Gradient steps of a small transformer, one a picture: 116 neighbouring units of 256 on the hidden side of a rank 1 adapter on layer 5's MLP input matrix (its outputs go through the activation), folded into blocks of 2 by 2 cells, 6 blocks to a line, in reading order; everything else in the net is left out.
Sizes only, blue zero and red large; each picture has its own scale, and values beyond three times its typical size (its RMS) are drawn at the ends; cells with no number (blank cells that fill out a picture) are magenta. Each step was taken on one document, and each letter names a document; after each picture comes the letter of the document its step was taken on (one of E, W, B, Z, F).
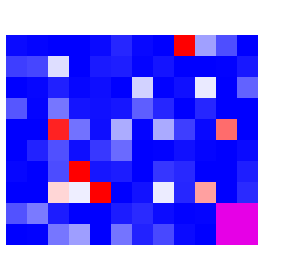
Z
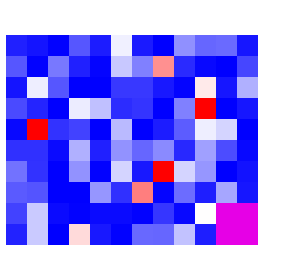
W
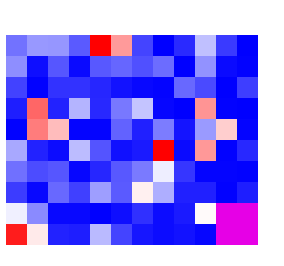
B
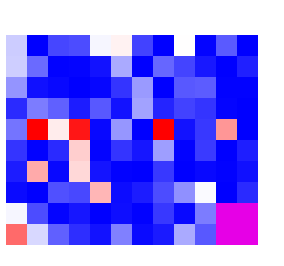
B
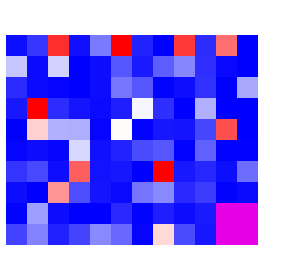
B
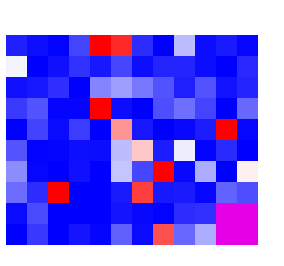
W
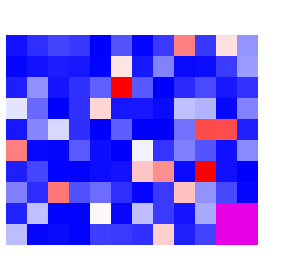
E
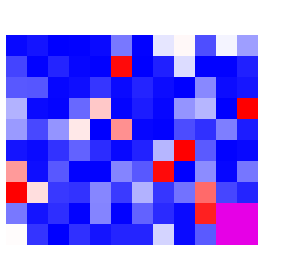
E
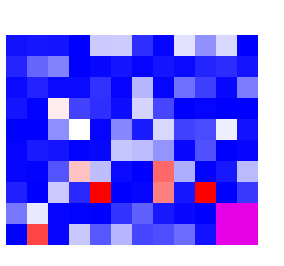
Z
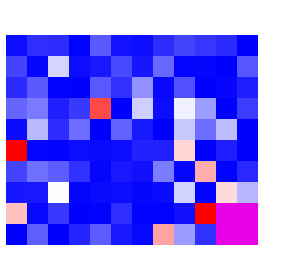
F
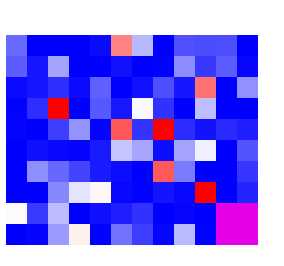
Z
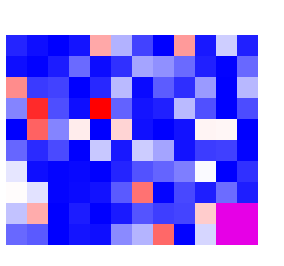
W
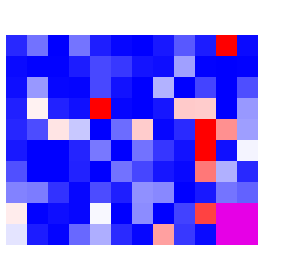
E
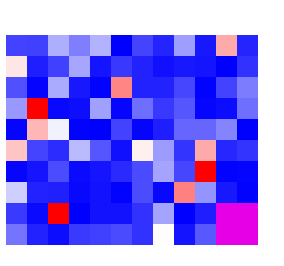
F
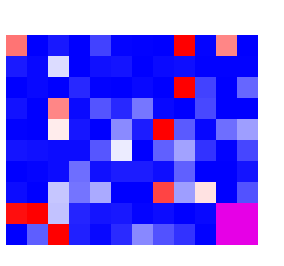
Z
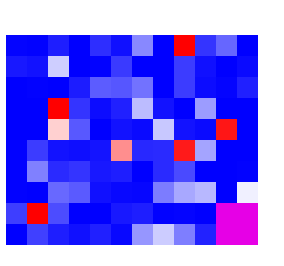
Z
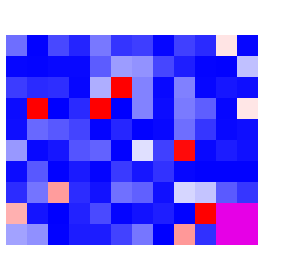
E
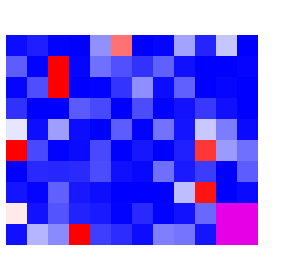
F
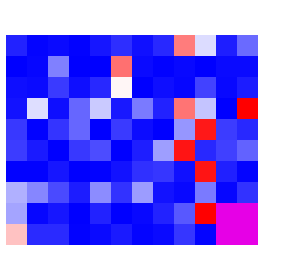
E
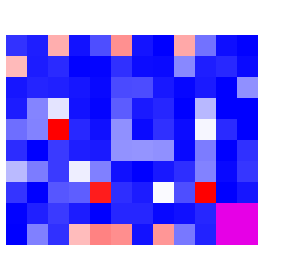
B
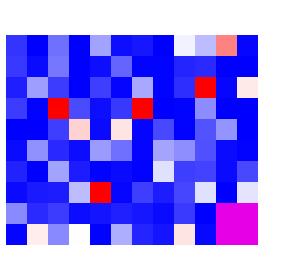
Z
